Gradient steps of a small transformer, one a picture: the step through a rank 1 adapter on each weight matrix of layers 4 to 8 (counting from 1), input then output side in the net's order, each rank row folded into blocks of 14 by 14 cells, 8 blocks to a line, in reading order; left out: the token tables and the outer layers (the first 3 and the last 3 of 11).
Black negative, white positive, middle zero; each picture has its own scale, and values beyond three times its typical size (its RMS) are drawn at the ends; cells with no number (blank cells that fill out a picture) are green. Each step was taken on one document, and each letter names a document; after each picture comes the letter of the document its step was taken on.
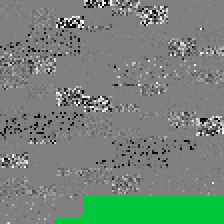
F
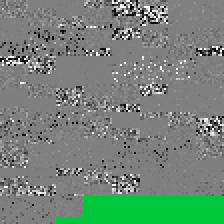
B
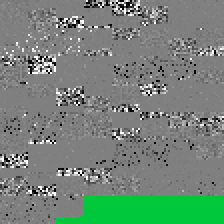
F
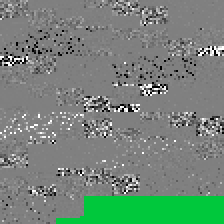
F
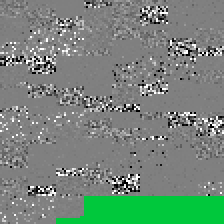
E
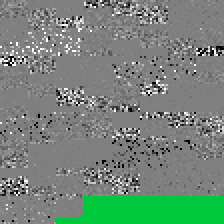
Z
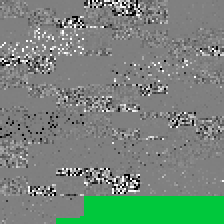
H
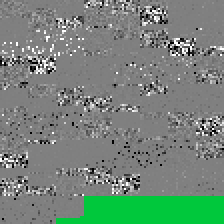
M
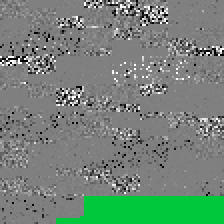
B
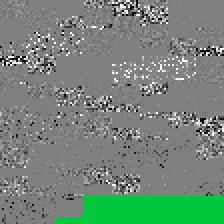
B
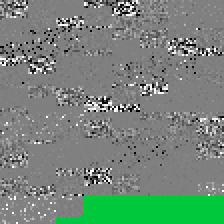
E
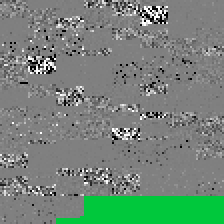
M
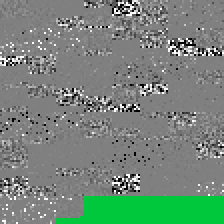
E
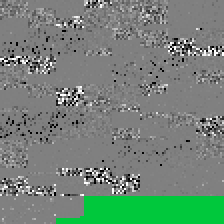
H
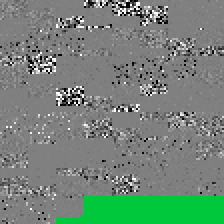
F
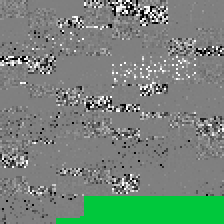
B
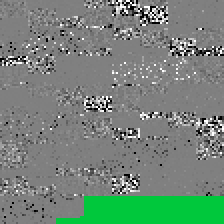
B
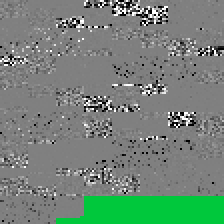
Z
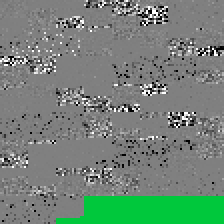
Z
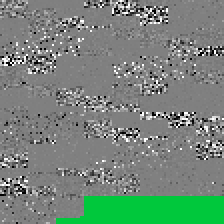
Z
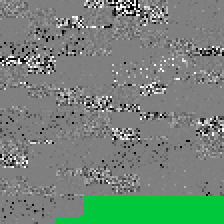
B
